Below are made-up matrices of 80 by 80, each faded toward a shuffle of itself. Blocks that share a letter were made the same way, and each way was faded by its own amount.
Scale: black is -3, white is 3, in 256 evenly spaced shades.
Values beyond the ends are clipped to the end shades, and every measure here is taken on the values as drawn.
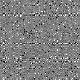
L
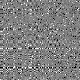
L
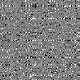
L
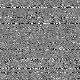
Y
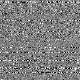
Y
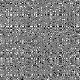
L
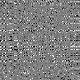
L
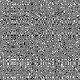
L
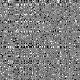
L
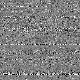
Y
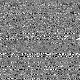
Y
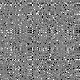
L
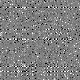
L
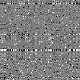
L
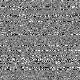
Y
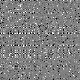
L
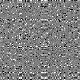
L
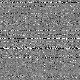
Y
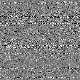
Y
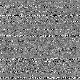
Y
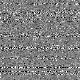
Y
